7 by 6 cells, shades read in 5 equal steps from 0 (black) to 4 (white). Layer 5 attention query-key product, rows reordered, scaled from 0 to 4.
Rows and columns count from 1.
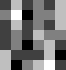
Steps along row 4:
up down up down same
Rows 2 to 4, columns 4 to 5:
2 2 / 2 1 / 3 2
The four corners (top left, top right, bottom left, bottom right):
1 3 3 1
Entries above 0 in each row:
6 5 6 6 5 5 5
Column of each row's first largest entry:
2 2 2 4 5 1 5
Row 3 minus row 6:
-2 2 0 1 -2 3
